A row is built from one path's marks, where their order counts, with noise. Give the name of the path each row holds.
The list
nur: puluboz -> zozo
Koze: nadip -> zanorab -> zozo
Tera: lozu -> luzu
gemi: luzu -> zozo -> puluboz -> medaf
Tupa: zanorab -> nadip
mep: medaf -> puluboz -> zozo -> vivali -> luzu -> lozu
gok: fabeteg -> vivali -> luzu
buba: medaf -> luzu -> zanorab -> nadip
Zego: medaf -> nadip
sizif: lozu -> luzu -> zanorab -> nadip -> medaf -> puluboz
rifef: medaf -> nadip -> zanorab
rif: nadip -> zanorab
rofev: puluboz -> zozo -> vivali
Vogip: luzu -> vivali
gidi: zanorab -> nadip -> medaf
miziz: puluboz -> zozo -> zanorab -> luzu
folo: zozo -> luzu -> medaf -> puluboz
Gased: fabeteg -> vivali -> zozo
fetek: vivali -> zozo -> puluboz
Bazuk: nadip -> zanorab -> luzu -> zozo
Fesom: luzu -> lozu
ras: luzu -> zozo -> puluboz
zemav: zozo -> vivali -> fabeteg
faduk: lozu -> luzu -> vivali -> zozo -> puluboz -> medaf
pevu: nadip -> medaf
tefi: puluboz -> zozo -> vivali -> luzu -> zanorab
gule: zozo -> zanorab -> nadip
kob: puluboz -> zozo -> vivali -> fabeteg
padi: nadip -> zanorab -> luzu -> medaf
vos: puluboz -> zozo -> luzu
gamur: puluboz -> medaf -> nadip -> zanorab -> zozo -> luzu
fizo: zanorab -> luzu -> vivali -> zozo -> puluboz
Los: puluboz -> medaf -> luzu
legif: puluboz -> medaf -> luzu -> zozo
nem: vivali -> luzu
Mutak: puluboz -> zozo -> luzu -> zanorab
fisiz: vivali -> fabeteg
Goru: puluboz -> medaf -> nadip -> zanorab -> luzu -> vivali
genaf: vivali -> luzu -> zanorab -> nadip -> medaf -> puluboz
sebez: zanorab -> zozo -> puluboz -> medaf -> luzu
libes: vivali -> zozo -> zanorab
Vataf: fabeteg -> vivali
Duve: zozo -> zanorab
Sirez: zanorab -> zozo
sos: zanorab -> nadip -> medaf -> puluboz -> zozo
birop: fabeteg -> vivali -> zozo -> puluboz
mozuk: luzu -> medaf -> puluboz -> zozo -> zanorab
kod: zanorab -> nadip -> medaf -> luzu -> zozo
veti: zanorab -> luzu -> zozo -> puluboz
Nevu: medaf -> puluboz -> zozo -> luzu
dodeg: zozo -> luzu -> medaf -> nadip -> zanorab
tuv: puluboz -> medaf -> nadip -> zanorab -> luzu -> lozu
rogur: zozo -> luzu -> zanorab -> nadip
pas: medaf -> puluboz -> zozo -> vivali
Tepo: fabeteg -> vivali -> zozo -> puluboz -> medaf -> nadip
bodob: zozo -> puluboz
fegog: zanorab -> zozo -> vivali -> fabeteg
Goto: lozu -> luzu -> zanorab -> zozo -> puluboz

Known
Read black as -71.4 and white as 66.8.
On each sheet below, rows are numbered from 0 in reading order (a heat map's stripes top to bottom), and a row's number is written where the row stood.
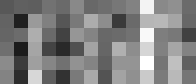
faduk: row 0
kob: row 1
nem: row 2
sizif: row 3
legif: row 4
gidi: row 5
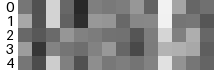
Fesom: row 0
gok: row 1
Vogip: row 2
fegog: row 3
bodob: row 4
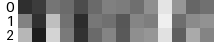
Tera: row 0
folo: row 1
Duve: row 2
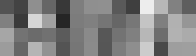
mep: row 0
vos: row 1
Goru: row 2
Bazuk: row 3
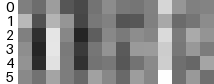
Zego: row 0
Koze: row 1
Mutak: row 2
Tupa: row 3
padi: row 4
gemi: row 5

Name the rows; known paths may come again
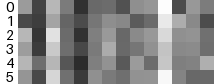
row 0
libes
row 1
tefi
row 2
Vataf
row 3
fisiz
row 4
tuv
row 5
birop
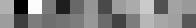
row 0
gule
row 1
fegog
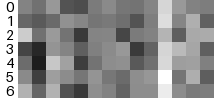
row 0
Zego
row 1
Vogip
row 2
gamur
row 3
rofev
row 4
nur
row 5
legif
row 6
Tepo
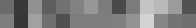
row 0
zemav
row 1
Goto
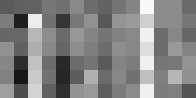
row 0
faduk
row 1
Tupa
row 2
ras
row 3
veti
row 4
folo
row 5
sos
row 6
gok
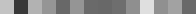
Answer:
sebez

